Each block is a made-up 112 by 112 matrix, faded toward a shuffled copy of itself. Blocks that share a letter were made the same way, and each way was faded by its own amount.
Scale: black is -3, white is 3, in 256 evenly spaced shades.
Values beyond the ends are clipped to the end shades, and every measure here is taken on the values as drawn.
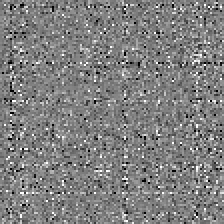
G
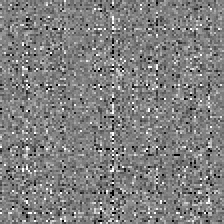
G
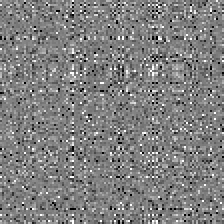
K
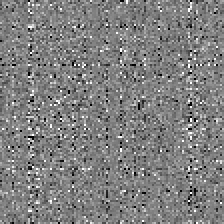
G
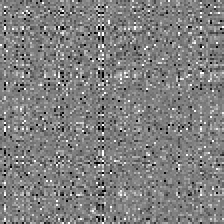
K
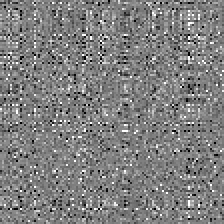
K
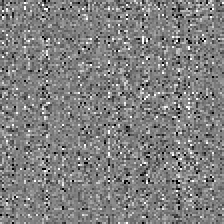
G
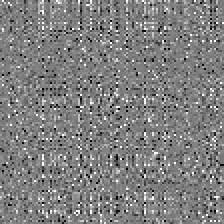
K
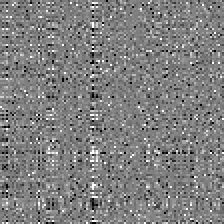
K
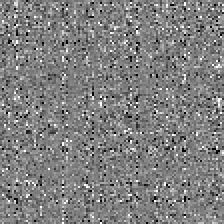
G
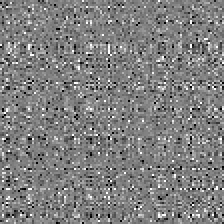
K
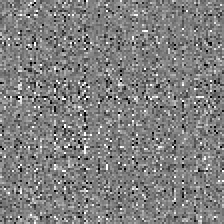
G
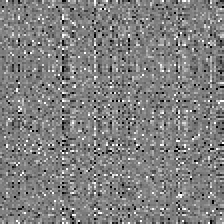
K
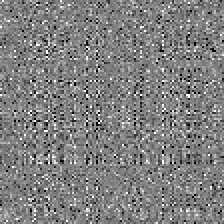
K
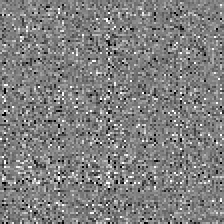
G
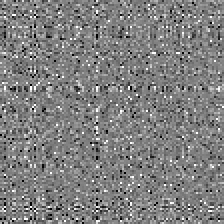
K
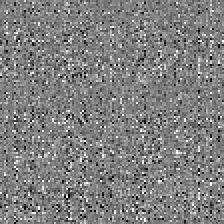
G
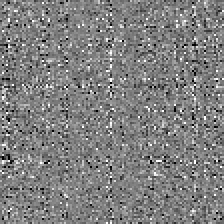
G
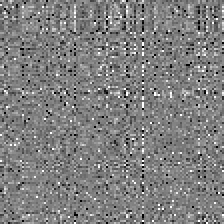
K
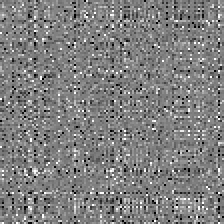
K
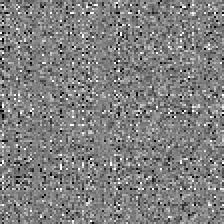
G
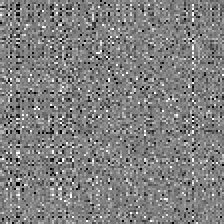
K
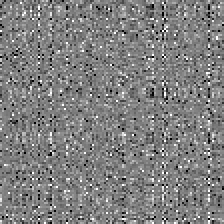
K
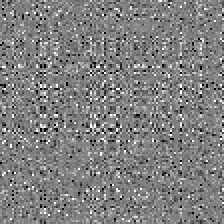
K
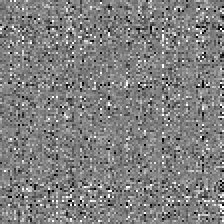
G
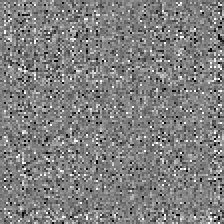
G
